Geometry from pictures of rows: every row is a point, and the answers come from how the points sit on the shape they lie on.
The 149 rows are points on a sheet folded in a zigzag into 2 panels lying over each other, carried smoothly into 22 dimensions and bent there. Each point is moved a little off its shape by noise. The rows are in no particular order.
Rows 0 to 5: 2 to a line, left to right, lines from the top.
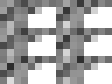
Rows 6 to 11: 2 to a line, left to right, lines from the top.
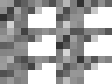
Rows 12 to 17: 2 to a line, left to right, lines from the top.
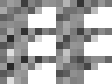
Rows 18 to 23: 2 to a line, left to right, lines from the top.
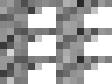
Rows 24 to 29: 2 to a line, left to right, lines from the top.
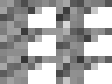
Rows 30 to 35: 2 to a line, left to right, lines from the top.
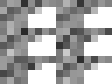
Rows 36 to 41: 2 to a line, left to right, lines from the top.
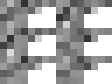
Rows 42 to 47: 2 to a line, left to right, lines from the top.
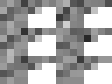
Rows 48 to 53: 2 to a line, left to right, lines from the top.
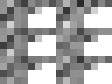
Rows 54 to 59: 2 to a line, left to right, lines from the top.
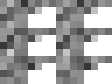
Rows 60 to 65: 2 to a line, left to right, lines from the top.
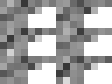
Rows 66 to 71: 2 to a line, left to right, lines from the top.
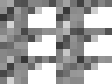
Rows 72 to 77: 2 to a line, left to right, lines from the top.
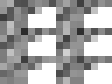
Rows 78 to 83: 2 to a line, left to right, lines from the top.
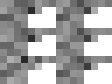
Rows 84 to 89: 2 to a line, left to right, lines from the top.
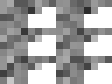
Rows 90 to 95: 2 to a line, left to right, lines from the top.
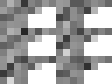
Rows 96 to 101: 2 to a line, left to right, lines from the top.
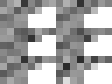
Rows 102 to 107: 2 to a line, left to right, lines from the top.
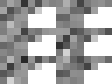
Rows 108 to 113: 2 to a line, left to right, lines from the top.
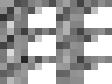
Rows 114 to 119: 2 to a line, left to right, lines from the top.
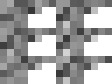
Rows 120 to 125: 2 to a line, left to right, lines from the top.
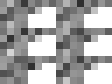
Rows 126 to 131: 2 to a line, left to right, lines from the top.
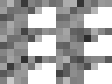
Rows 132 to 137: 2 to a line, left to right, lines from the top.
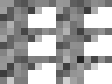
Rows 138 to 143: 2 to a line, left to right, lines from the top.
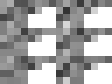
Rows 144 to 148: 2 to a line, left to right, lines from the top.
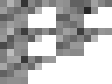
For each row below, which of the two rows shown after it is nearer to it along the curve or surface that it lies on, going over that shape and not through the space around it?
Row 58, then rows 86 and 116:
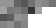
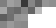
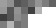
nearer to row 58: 116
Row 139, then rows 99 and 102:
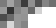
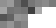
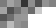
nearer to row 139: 102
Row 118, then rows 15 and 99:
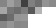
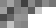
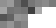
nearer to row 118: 99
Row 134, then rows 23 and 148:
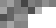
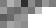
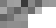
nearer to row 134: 148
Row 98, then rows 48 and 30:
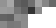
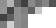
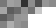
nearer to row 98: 48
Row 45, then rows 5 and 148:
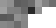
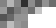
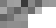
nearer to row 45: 148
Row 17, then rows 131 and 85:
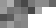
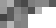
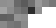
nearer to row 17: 131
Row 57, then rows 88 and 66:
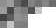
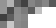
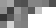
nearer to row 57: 66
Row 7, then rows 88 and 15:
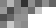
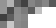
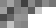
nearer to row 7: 88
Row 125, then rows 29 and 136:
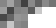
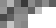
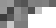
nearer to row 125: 136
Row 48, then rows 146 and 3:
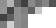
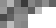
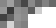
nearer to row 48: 146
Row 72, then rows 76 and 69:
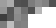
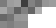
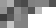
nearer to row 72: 69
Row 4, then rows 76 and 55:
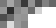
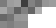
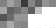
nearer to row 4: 55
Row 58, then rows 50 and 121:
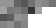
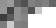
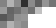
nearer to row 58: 50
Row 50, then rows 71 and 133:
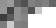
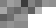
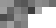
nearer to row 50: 133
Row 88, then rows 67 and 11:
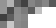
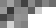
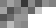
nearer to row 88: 67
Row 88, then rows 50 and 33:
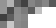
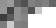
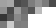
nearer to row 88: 33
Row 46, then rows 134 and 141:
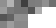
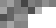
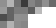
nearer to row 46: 141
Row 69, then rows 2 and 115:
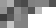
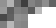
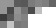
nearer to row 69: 2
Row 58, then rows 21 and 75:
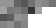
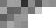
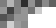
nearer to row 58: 21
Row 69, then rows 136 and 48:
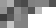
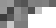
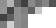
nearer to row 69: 48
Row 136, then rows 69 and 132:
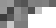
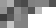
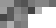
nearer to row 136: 132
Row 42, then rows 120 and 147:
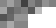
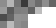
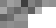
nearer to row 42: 147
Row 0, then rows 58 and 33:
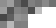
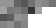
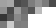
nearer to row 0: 58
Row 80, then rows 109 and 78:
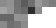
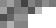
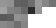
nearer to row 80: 78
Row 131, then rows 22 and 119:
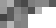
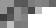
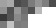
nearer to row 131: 119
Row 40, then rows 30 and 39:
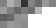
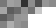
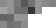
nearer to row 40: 30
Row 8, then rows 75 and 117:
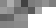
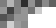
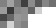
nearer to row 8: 75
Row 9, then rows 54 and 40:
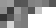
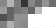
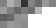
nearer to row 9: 54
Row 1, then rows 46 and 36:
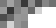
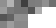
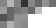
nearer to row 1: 36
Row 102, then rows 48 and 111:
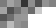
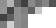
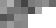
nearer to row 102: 48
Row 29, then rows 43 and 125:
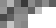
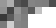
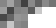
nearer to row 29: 43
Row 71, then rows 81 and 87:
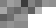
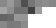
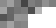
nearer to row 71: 87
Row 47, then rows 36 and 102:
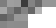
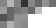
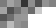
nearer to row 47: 102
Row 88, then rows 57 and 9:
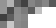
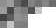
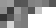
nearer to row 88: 9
